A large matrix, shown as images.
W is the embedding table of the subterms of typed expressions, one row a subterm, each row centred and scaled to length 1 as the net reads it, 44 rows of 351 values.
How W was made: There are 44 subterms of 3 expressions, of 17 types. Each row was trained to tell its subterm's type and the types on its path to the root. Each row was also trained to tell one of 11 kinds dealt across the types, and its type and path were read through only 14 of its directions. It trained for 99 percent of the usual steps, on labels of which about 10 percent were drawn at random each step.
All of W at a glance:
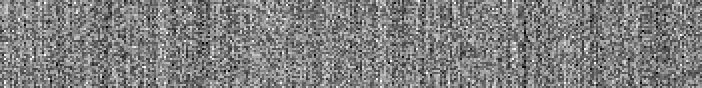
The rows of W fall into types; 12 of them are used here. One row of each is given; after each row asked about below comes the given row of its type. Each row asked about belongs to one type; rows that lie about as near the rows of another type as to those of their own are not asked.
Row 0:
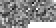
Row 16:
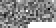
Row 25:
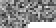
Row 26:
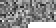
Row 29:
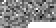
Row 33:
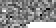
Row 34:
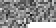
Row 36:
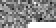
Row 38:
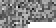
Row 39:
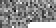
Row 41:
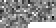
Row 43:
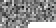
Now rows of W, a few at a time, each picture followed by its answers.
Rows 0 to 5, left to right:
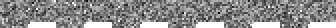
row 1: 43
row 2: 0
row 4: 25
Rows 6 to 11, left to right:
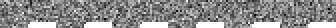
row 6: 0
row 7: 16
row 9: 16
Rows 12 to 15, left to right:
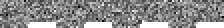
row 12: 25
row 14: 33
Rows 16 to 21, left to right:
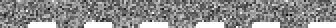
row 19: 33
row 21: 0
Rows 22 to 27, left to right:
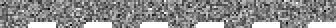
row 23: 16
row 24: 26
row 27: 43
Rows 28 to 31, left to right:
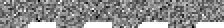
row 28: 43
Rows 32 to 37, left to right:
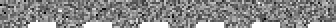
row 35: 29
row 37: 39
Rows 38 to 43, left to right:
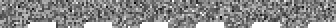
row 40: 33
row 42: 29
